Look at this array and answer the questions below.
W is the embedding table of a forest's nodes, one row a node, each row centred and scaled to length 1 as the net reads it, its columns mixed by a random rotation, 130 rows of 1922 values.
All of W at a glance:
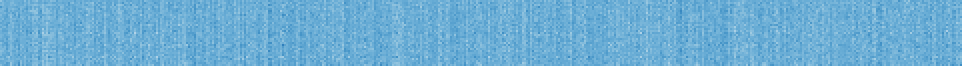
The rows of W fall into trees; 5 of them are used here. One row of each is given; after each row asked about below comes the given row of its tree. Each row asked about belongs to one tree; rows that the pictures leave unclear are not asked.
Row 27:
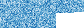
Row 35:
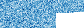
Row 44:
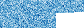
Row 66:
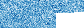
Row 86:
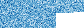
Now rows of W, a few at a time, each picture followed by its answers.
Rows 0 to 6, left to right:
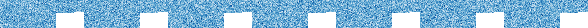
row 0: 27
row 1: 86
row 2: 44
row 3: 27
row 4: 86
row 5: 86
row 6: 44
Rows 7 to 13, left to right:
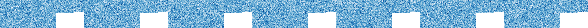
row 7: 44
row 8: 44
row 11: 27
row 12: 44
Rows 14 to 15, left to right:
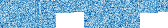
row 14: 66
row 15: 44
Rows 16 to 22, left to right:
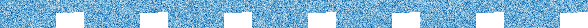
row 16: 86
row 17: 27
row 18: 44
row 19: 44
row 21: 27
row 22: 86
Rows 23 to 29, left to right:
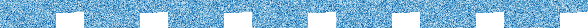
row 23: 27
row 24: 86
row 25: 27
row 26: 44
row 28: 86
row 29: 86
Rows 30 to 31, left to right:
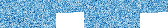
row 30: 35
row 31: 35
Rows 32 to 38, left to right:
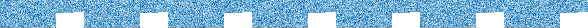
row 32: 44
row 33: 27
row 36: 35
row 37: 44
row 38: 27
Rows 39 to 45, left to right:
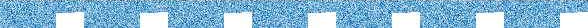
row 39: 27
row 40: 66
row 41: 44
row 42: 86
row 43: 27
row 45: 86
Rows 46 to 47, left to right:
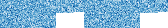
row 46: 86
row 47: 44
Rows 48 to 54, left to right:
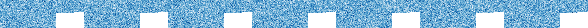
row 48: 35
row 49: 27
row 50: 35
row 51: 66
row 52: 86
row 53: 86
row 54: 86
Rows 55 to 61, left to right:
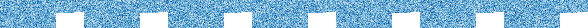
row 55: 44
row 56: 44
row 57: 86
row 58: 66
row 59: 27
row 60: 86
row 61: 86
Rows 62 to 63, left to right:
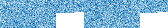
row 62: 27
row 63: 86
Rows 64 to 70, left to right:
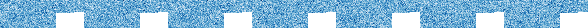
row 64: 66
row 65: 66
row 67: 27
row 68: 35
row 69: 27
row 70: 27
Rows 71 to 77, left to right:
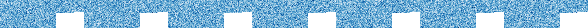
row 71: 27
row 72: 86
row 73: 44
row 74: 27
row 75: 27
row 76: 66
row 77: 86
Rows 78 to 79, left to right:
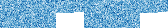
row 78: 44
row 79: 44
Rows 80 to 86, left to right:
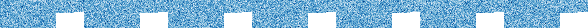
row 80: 44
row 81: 44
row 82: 86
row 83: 66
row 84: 27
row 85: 27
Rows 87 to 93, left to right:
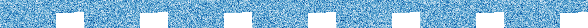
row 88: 35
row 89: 44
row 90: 35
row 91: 35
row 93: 27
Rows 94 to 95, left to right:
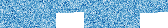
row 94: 35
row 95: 35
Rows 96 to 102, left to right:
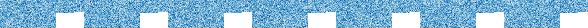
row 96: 44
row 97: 27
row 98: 44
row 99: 86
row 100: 86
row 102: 27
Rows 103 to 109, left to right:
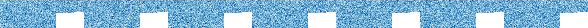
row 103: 27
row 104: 86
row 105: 35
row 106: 44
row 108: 35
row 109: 86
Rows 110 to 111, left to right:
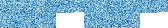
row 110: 27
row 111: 44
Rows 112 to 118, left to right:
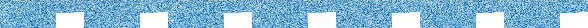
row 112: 66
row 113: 86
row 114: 66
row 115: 66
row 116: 86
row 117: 27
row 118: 27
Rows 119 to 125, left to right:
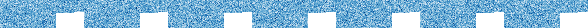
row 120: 66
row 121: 44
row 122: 35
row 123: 86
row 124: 27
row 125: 44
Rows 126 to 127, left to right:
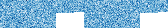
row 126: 35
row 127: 44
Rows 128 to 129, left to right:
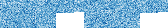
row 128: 27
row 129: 35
